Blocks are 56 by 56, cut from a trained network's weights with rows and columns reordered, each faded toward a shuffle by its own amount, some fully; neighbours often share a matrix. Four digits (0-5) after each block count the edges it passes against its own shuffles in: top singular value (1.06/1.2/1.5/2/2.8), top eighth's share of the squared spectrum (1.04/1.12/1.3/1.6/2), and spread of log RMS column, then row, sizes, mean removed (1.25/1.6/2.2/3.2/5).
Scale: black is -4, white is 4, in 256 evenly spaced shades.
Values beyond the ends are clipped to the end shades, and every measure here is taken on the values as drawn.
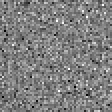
0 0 0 0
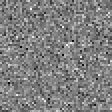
0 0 0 0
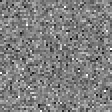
0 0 0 0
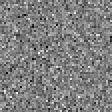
0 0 0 0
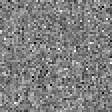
0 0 0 1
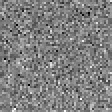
0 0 0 0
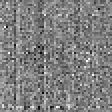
3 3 1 2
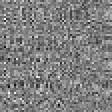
3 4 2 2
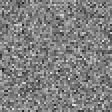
0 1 0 0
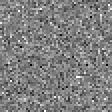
0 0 0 0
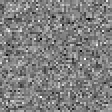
2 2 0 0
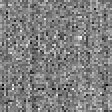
2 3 0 2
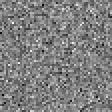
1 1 0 0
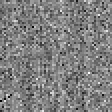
2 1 0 1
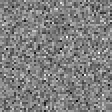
2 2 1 0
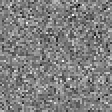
1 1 0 0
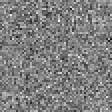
2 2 0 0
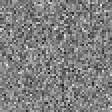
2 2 0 0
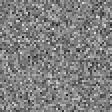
2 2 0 0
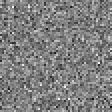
2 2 1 0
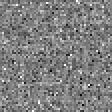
1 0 0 0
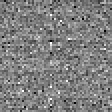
2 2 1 0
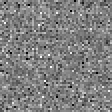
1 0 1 0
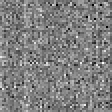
2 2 0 2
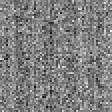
3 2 0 1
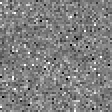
1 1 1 0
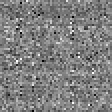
2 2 2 0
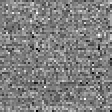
2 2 1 1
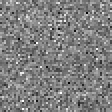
1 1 1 0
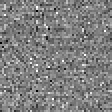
1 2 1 0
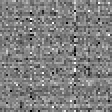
2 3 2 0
